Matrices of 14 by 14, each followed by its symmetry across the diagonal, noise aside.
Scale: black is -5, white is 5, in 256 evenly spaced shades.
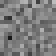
neither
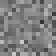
antisymmetric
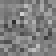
antisymmetric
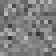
neither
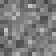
symmetric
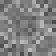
symmetric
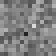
antisymmetric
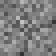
symmetric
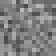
antisymmetric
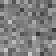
antisymmetric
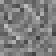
symmetric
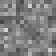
symmetric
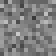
antisymmetric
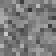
neither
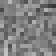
antisymmetric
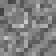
symmetric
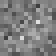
symmetric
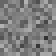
symmetric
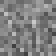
neither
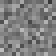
antisymmetric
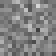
neither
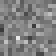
neither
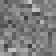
neither
